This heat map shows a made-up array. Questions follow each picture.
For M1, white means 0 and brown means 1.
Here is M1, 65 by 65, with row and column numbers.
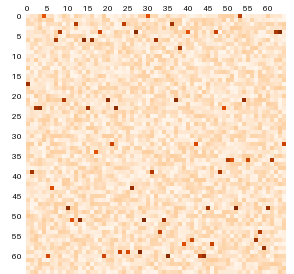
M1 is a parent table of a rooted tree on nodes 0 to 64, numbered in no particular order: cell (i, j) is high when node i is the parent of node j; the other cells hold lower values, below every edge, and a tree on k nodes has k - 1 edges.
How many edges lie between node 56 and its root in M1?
0
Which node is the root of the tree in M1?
56
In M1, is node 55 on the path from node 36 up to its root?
no
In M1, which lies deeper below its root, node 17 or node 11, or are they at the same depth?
node 17
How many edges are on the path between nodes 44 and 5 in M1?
2
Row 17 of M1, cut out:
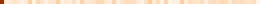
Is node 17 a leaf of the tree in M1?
no
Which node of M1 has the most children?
4
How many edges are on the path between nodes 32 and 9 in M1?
2
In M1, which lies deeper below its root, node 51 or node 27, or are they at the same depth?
node 27
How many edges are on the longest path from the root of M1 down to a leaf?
21
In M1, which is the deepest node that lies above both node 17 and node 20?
21
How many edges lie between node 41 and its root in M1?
1
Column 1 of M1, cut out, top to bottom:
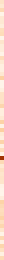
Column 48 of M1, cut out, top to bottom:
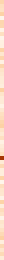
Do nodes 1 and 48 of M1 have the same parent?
yes
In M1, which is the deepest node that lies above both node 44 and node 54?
60
